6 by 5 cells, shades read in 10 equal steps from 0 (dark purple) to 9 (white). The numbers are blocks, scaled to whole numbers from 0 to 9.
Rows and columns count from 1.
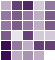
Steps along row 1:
down down up down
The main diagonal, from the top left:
6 3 4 7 2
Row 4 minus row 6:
3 2 -3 1 -2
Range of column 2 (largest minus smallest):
6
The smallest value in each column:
0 2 1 2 2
